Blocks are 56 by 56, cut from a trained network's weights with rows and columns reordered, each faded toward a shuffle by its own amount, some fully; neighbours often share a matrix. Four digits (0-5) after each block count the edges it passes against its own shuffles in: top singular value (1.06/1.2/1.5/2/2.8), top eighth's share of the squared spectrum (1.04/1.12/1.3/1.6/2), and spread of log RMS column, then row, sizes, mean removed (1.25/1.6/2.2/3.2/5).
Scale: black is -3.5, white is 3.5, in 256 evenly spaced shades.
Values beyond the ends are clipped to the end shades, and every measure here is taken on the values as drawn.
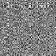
4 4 2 2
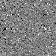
2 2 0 1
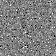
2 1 0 0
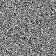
1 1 0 0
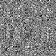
3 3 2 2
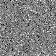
0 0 0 0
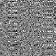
4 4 3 2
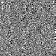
3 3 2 1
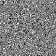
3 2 0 1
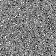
2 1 0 0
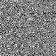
3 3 1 1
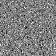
3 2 0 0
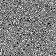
0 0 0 0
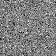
0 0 0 0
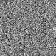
2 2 1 0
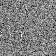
0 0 0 0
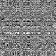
4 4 2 2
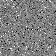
0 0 0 0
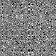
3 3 2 1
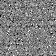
2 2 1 0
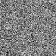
3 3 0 1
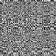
4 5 0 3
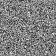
0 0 0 0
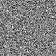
2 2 0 0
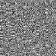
4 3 2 2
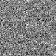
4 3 0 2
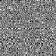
4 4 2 2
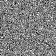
2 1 0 0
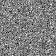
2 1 0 0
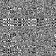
4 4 2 3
